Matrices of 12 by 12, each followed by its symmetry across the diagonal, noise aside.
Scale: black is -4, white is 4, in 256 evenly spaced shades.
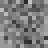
neither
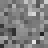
antisymmetric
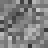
symmetric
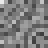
symmetric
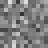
neither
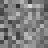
neither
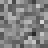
neither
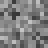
symmetric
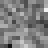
antisymmetric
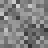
symmetric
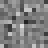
antisymmetric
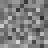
antisymmetric
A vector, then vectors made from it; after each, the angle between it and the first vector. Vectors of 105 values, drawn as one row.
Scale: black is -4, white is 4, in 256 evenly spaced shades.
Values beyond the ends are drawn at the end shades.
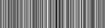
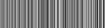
partly opposed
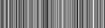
partly opposed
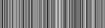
nearly opposite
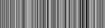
partly opposed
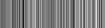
orthogonal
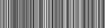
partly aligned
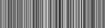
nearly parallel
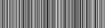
nearly opposite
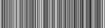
partly opposed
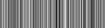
nearly parallel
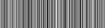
nearly opposite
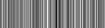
nearly parallel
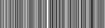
partly aligned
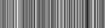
partly opposed
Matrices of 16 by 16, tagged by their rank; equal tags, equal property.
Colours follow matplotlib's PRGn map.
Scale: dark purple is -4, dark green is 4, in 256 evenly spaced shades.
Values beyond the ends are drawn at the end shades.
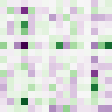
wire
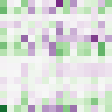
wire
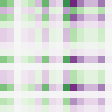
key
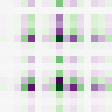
key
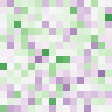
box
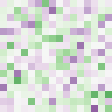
box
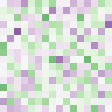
box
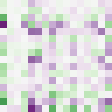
wire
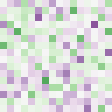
box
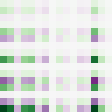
key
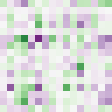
wire
